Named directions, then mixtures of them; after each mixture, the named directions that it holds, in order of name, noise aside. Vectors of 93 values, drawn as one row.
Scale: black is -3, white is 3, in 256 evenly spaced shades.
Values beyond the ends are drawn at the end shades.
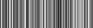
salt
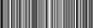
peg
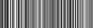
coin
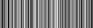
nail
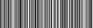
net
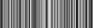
net, peg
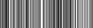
coin, salt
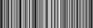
net, peg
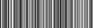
net, salt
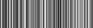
salt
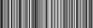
net, peg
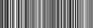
coin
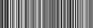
coin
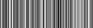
salt
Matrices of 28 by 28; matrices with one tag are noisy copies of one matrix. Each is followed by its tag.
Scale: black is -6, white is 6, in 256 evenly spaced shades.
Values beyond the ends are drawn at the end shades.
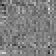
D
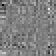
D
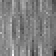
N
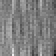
N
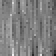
N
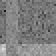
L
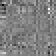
D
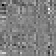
D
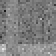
L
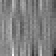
N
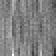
N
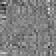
D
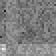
L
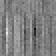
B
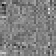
D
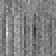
B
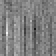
B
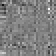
D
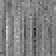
B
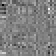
D
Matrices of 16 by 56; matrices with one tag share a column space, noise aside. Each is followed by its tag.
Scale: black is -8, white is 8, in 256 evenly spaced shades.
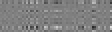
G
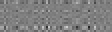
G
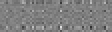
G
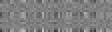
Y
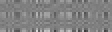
Y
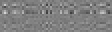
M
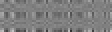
Y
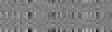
Y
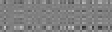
G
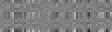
Y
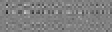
M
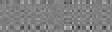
G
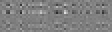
M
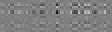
M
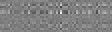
M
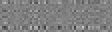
G
